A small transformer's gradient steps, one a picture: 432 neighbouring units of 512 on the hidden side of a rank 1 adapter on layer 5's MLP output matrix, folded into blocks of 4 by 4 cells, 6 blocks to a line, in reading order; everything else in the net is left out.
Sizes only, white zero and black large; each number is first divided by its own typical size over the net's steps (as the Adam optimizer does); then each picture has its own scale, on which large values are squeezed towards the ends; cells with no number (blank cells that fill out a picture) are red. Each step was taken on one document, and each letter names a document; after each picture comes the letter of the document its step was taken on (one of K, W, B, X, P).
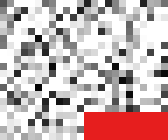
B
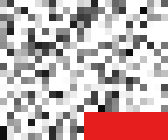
B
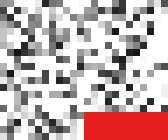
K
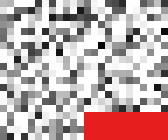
B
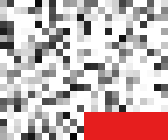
B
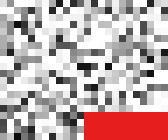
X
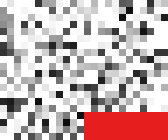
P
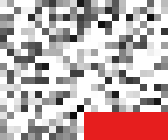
X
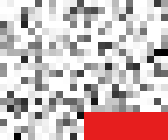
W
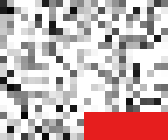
K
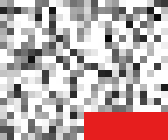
K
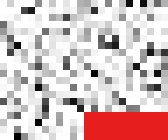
W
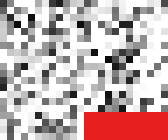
K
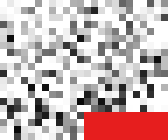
P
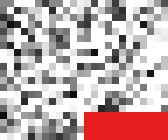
X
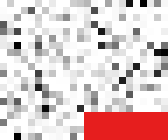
W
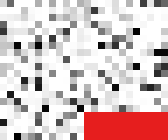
W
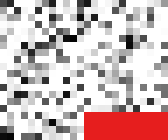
B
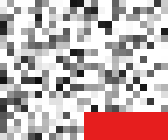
X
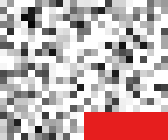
X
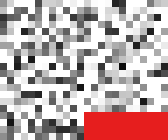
K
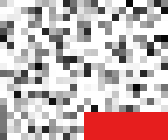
X
